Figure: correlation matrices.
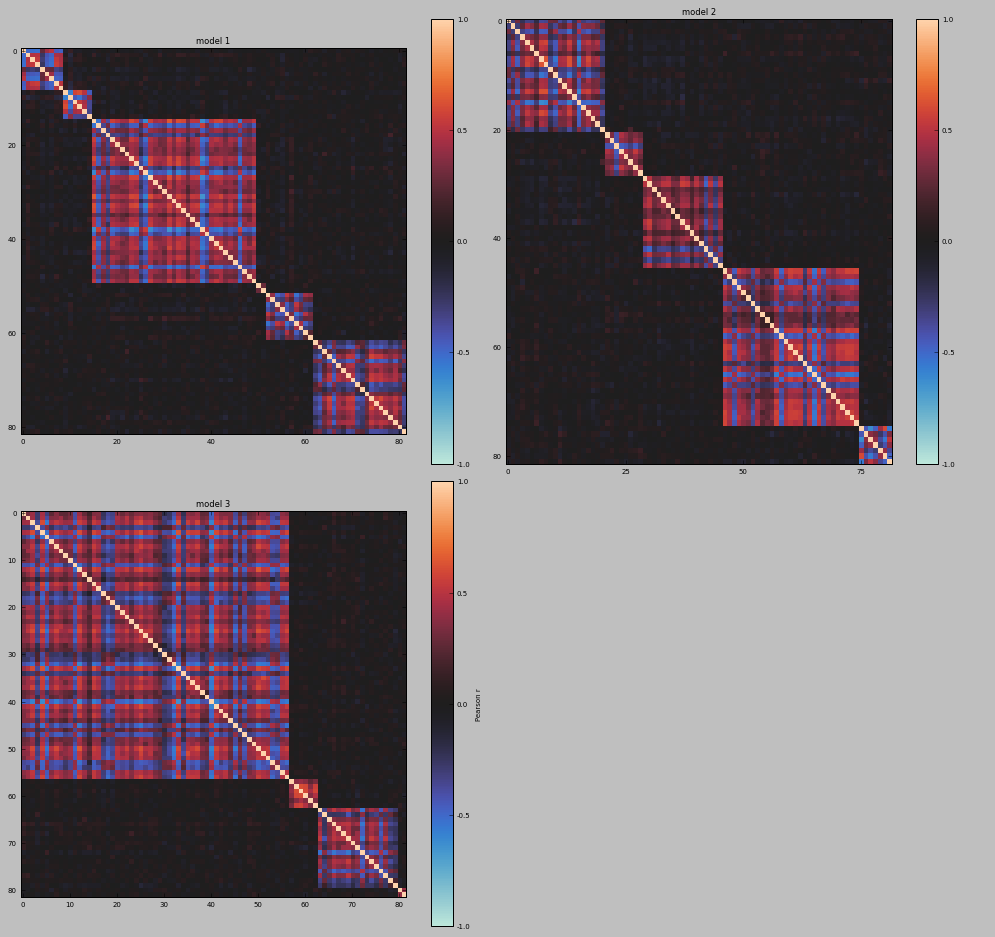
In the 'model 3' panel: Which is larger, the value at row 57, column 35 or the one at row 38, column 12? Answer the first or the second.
the second
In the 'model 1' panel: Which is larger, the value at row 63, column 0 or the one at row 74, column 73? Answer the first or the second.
the second
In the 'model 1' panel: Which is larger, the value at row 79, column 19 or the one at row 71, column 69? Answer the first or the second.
the first
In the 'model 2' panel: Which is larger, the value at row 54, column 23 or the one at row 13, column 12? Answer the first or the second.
the second
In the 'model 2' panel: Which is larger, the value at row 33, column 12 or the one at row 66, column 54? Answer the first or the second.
the second
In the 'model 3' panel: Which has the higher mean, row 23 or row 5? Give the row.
23
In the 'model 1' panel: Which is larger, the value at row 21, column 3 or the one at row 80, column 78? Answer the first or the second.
the second
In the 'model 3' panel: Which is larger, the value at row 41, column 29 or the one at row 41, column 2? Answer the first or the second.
the second
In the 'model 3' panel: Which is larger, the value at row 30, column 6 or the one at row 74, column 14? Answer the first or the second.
the second
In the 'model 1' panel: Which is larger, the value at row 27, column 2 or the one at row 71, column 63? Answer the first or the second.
the second
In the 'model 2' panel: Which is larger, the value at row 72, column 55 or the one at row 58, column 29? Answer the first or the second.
the first
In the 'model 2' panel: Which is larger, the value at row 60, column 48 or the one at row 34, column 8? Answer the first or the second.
the second
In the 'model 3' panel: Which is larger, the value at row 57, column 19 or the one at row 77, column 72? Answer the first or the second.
the first
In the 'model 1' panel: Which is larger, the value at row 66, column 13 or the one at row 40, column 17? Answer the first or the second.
the second
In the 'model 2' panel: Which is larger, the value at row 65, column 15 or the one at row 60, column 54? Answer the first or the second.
the second
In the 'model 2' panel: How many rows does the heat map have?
82
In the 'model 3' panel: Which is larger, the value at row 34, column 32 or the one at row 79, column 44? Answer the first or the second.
the first
